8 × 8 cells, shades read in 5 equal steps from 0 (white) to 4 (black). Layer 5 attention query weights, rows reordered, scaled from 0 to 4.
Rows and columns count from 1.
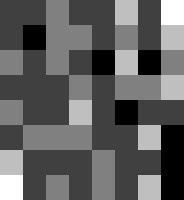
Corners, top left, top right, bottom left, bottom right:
3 0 0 4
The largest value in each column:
3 4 3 3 4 4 4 4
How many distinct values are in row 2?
4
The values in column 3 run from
2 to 3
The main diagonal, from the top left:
3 4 2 2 3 3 3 4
